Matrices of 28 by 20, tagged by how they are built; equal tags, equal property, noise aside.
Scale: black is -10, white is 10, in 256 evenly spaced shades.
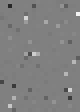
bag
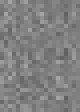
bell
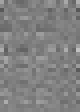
bell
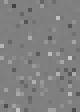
bag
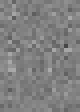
bell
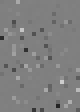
bag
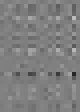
bell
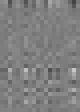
bell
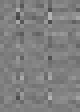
bell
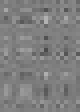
bell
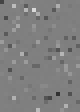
bag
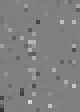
bag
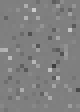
bag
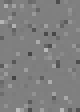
bag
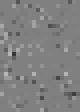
bag
